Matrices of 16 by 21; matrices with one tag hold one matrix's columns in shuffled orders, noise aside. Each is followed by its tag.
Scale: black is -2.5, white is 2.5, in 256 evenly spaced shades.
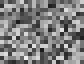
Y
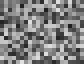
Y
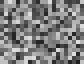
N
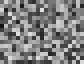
Y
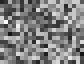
N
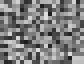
N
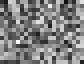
N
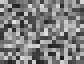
Y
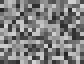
Y
